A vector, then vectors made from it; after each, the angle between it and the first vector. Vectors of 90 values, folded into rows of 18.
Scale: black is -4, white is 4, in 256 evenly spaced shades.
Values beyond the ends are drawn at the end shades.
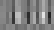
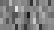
partly aligned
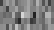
partly opposed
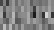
partly opposed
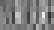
nearly parallel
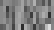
partly aligned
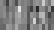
partly aligned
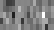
partly aligned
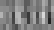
nearly parallel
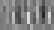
nearly opposite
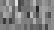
partly aligned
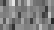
partly opposed
